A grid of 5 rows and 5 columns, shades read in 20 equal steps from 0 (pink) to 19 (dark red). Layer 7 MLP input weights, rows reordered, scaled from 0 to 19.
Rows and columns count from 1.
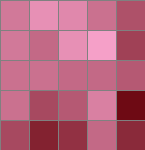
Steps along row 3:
same up same up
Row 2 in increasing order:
0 2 5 7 12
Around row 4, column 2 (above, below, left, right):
6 16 6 9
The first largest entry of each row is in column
5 5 5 5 2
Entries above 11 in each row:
0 1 0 1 3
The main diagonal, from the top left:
5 7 7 4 15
